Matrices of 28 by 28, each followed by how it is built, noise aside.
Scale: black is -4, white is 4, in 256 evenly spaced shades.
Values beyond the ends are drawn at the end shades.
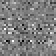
uneven rows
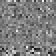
uneven rows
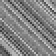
Toeplitz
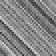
Toeplitz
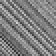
Toeplitz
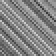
Toeplitz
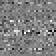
uneven rows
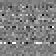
uneven rows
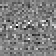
uneven rows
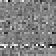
uneven rows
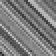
Toeplitz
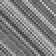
Toeplitz
